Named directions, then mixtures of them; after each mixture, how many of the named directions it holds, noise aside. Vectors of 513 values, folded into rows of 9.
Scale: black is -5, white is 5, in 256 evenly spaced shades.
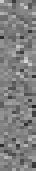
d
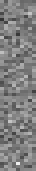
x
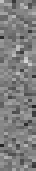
one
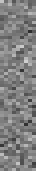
two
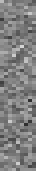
two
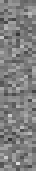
one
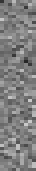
two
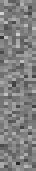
two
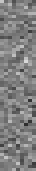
two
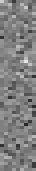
one
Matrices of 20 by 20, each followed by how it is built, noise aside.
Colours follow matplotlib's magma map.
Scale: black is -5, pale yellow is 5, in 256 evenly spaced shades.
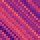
Toeplitz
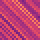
Toeplitz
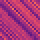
Toeplitz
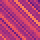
Toeplitz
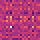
low rank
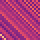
Toeplitz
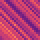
Toeplitz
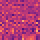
low rank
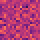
low rank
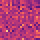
low rank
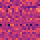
low rank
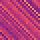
Toeplitz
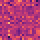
low rank
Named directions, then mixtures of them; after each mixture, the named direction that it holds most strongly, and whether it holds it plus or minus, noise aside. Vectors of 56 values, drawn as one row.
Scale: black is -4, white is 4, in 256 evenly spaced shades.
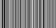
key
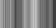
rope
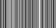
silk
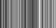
silk, plus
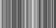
rope, plus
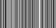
silk, plus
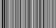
key, plus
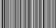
key, plus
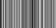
key, minus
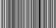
silk, minus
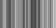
rope, minus
